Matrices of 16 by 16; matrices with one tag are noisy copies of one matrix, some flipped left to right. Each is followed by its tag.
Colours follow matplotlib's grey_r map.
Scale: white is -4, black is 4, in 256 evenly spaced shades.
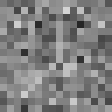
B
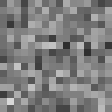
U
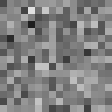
B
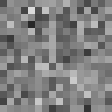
B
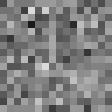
B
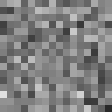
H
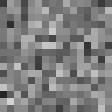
U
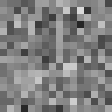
B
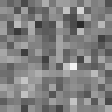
B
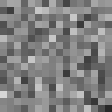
H
